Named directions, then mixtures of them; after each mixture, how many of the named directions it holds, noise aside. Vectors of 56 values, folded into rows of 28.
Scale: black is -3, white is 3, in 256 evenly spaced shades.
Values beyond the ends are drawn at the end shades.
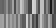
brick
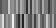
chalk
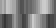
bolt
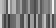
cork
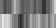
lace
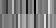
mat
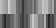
two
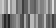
two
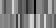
three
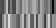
one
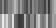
two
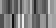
three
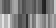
one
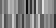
three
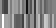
three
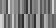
two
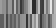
one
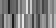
two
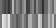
three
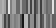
two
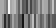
three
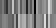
one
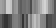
one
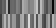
one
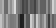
three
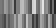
two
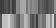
three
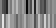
three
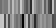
three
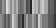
three
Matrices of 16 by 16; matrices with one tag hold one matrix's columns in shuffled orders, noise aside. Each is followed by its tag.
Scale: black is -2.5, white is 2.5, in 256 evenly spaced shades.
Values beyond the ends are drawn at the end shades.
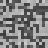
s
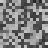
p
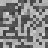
s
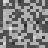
p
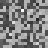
p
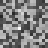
p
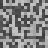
s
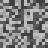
p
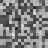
s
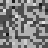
s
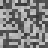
p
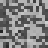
s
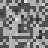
s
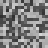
s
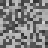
p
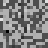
p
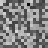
p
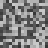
s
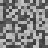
p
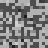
s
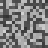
p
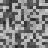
p
